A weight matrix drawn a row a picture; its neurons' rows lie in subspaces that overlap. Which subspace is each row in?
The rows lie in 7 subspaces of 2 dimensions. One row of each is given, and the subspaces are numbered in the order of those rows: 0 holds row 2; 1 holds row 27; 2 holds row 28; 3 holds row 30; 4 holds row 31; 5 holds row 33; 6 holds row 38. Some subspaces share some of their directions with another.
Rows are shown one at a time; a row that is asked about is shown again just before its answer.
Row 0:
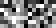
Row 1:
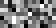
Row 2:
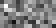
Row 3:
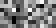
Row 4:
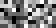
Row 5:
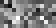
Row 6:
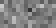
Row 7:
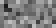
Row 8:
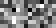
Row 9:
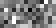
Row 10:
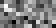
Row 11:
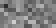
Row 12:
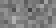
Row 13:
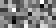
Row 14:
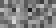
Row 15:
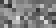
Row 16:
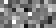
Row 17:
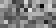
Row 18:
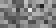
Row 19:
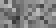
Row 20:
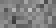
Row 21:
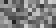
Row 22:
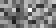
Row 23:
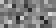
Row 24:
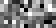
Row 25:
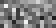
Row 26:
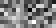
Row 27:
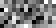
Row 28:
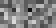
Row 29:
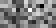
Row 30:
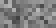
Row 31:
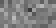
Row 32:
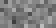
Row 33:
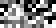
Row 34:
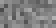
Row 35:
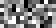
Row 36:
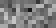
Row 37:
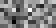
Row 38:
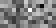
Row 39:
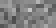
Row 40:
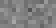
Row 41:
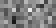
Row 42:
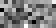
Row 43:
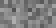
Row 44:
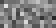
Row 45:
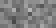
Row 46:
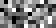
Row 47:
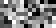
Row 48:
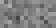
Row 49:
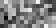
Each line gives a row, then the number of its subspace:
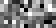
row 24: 6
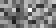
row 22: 5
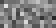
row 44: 4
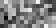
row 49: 2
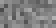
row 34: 4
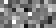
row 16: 6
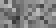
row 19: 3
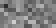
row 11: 0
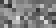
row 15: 3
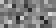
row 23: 3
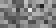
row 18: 6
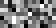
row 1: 5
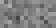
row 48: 3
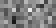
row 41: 1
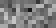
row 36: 2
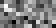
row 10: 0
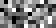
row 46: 6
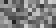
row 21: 2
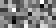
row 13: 5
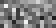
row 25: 4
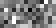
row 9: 1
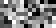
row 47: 2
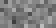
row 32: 6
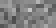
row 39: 2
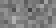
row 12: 1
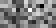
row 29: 6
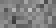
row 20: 1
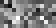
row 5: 3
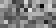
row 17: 6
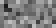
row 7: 0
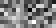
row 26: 5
